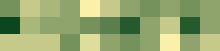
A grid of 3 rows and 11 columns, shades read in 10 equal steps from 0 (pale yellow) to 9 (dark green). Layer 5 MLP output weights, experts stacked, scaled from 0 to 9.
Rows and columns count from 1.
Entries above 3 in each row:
7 9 5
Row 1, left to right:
5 2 3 4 0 2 4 5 4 5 4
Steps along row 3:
same same up down up up down down up down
